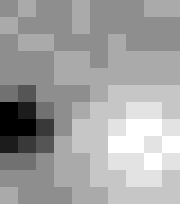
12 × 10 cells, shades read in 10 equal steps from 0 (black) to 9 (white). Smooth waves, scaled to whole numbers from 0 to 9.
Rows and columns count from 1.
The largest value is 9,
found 6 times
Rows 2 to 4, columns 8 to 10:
5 5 5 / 5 5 5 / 6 6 6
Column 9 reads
6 5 5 6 6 7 8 9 8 9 8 7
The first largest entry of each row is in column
2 1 2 4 4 7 8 8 7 9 8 7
